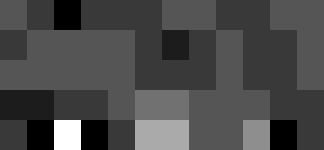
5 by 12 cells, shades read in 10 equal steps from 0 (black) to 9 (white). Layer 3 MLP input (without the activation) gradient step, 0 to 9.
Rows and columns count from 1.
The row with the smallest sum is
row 1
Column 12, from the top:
3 3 3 2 2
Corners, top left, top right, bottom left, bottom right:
3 3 2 2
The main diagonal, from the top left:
3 3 3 2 2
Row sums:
27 29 31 30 38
